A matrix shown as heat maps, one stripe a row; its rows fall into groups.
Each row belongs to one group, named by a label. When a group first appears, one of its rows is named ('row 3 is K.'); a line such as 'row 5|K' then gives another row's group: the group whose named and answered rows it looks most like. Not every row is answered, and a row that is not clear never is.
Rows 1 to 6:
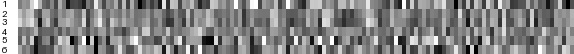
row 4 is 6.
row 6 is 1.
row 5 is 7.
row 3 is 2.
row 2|2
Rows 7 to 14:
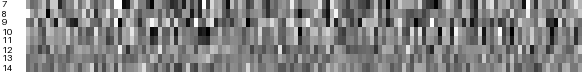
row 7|2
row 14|7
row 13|6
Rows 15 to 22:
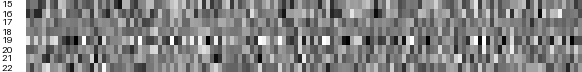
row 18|6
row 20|6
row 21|7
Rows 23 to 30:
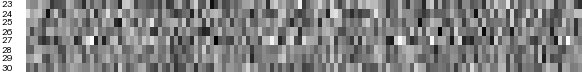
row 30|7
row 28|2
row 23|1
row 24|2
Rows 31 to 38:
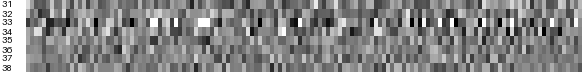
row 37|7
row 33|6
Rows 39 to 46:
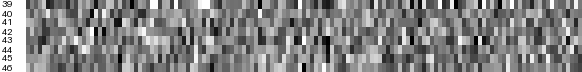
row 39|6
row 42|7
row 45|1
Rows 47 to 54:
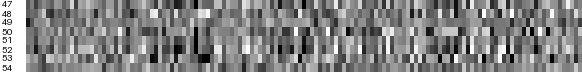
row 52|7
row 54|1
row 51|7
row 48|6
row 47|7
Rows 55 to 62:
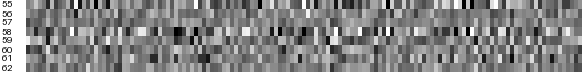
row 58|7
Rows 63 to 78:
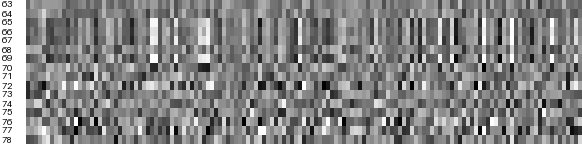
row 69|6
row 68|2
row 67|6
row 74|2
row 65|6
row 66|6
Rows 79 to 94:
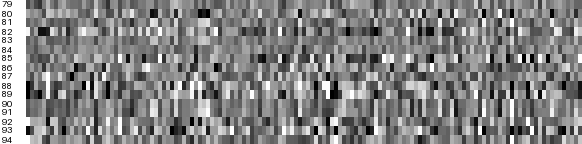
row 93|2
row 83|6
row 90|6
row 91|6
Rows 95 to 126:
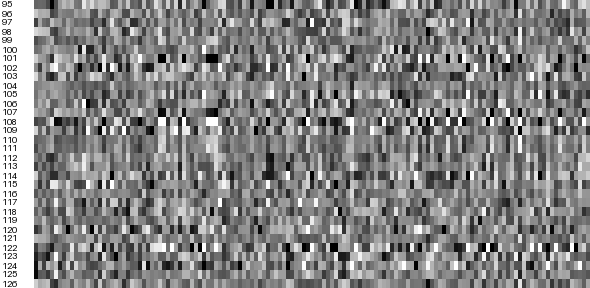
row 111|6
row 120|2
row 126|2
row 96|2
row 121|2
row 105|1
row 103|1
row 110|6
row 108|6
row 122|1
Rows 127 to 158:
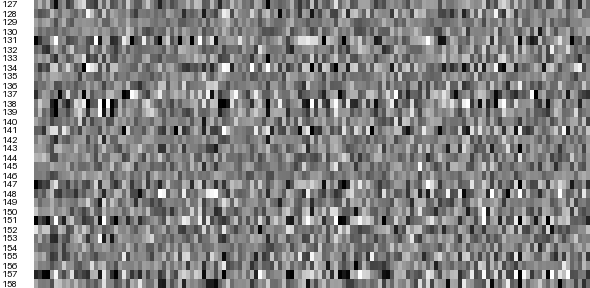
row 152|2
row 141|7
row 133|7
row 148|6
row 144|2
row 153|7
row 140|7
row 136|6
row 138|7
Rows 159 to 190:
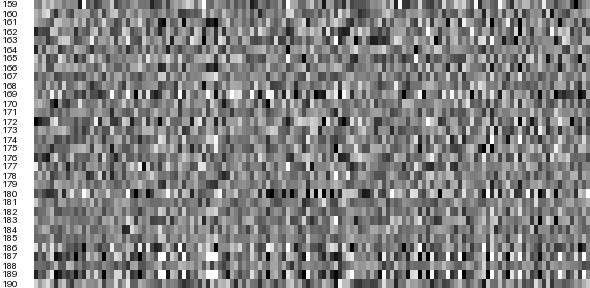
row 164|1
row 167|6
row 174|6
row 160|2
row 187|6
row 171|1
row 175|1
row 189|6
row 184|2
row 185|6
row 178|7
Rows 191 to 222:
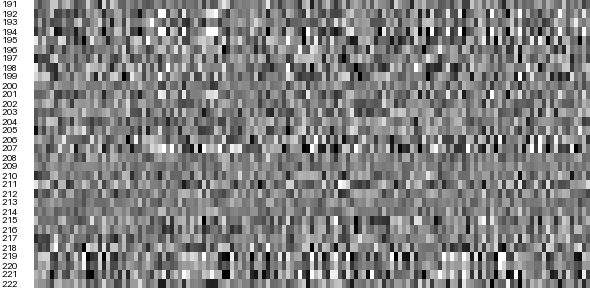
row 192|6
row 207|1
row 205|1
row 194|6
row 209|7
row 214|6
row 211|2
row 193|7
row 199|2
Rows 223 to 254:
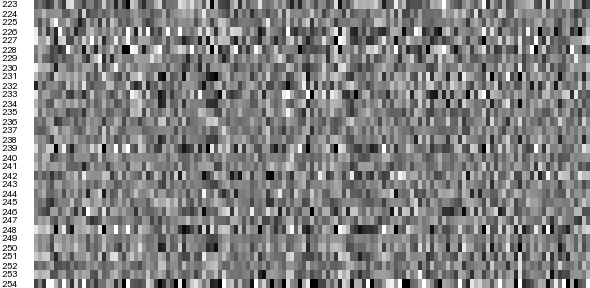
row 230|2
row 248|2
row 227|2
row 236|6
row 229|7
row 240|2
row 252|6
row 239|2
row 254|7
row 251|2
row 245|1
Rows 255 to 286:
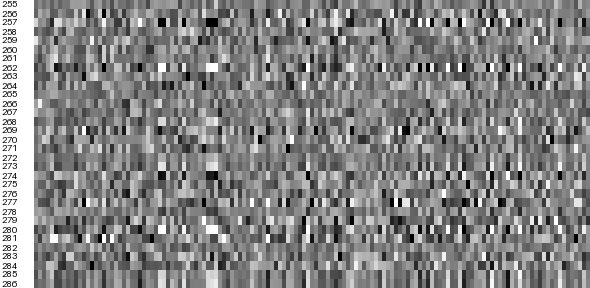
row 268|6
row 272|6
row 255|1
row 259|2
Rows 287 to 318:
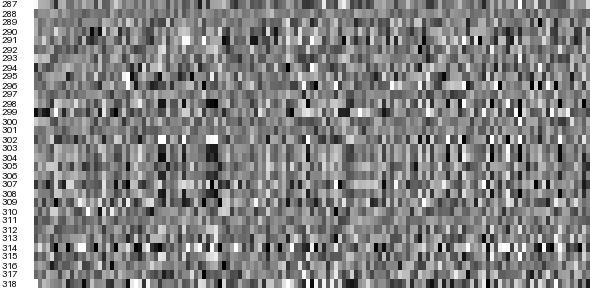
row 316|7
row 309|7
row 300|2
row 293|2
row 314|7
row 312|6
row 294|1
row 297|1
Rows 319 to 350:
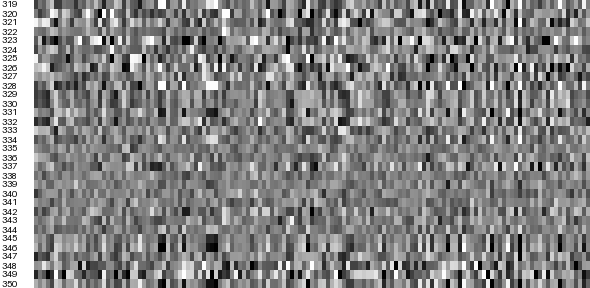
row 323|7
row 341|1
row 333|2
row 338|7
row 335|2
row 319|6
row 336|2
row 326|2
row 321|2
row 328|6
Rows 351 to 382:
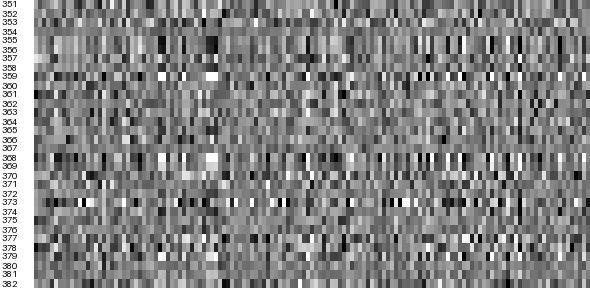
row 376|7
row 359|6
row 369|6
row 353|7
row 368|6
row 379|6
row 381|6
